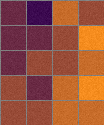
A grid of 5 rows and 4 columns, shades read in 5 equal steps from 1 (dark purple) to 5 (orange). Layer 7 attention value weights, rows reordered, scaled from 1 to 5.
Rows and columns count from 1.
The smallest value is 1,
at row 1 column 2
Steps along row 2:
same up up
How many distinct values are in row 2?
3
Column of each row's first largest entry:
3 4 4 4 3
